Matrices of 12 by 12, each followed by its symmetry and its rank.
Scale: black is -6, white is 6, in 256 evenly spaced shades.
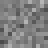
antisymmetric, full rank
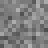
antisymmetric, full rank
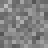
symmetric, full rank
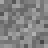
symmetric, full rank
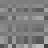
neither, rank one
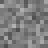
neither, full rank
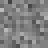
antisymmetric, full rank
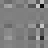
neither, rank one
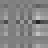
neither, rank one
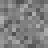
antisymmetric, full rank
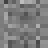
neither, rank two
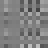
neither, rank one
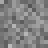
neither, full rank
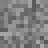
antisymmetric, full rank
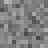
neither, full rank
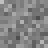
symmetric, full rank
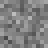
neither, full rank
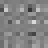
neither, rank two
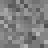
antisymmetric, full rank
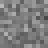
neither, full rank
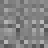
neither, rank two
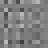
neither, rank two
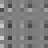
neither, rank one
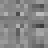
neither, rank two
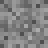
symmetric, full rank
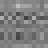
neither, rank two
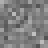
symmetric, full rank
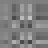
neither, rank one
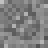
symmetric, full rank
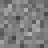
neither, full rank
